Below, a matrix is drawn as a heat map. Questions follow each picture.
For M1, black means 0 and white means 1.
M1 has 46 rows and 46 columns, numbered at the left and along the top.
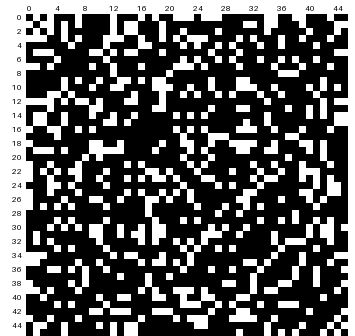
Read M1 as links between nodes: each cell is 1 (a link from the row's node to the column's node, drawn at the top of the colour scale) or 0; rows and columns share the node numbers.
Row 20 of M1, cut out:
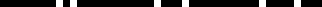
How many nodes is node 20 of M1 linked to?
6
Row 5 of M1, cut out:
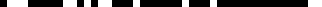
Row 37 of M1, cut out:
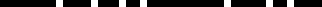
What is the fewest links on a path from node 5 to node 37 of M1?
3
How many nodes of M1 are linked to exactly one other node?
0
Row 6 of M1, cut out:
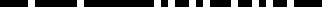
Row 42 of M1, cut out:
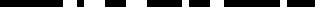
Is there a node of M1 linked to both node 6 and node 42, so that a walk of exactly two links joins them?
no
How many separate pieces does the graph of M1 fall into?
1
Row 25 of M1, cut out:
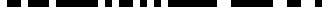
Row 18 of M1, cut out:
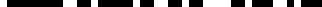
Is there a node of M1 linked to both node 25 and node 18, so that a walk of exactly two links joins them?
yes
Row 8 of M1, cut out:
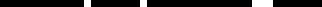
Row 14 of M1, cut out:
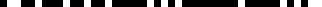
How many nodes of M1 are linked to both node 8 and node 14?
1
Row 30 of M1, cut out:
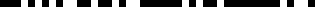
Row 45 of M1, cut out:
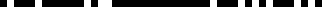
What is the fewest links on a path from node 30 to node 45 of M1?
1
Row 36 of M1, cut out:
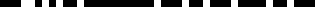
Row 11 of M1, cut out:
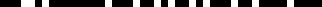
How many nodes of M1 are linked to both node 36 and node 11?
7
